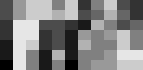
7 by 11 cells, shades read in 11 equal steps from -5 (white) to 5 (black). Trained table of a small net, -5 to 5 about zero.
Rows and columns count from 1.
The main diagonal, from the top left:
2 -1 -4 3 2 4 0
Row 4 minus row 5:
-1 0 -1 0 0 0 1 0 -1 0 0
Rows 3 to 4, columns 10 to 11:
2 1 / -3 0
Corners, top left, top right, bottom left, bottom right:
2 3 5 -3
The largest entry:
5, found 2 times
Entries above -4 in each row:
11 11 9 9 10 8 10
